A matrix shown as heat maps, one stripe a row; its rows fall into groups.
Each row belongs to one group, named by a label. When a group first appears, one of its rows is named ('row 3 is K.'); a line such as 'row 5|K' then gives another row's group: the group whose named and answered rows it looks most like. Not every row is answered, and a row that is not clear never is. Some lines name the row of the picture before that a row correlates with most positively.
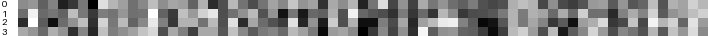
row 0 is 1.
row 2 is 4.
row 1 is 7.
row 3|1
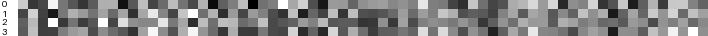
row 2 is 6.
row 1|4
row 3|4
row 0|1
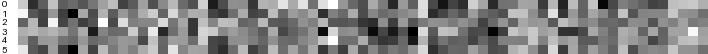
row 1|1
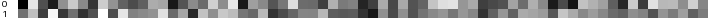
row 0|4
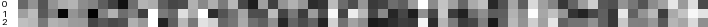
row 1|7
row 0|4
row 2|7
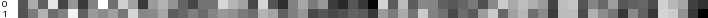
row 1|6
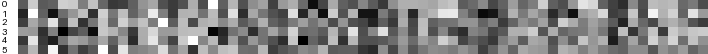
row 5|6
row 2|6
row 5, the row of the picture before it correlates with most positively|0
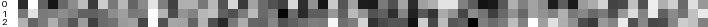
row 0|4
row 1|7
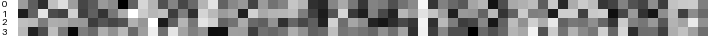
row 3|1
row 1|6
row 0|1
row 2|7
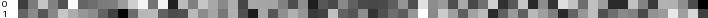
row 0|6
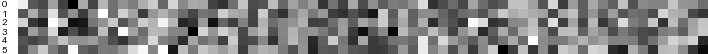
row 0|1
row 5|6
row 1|6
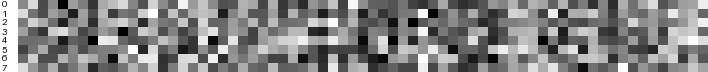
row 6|4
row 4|1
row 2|7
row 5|6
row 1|1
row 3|1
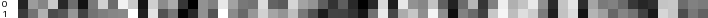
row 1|6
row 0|6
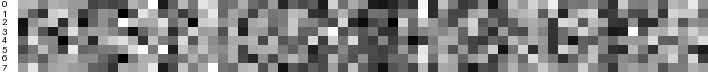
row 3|4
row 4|7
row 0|7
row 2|6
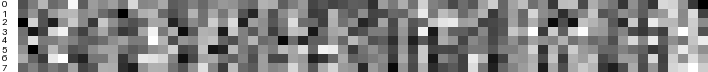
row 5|1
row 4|7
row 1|4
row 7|1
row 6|1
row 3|1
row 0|6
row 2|4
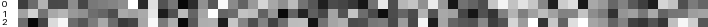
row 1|7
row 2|1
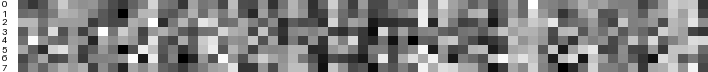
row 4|7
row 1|4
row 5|1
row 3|6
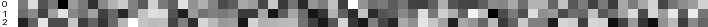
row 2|6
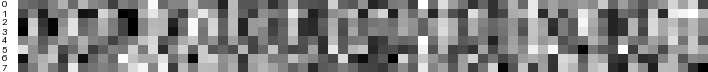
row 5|7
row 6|6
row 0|4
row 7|6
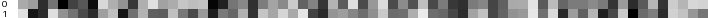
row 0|1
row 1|1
